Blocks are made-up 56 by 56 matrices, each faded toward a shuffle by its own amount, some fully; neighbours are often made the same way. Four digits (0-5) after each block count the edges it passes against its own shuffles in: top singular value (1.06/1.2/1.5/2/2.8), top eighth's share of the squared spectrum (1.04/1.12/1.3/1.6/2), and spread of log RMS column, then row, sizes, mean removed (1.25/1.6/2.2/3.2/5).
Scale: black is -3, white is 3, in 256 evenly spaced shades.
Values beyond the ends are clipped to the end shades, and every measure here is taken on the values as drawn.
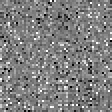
3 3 1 1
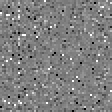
2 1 1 0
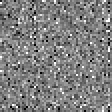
3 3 2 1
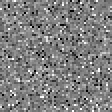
0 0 0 0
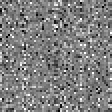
3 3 2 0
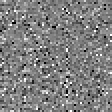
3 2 1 0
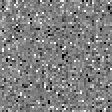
2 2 1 0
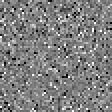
3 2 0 0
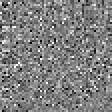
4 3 1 2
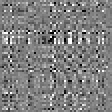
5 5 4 3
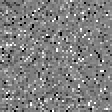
2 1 1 0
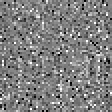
3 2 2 0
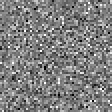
3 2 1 1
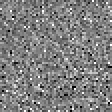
2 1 0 0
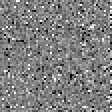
3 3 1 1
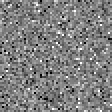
0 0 0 0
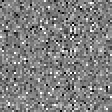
3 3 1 1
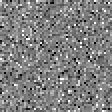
2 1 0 0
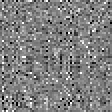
4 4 2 2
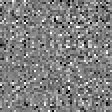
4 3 2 2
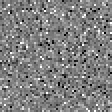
2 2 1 0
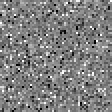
0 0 0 0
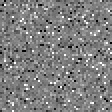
0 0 0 0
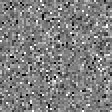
0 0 1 0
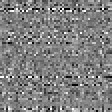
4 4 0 4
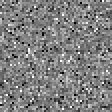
1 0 0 0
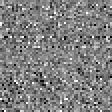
1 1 0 3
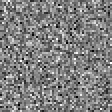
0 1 0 0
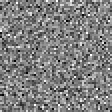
2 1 0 0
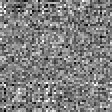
3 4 2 2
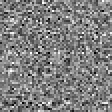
3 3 1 2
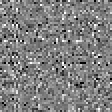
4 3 2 2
